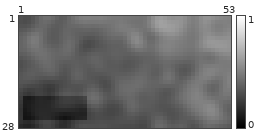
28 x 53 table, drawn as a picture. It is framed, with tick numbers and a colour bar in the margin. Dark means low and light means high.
Ninth with the highest average: top right. Average level on the scale: 40%. Odd rows or columns: none. Slope: up to the top right. Odd patch: lower, in the bottom left. Ninth with the lowest average: bottom left.
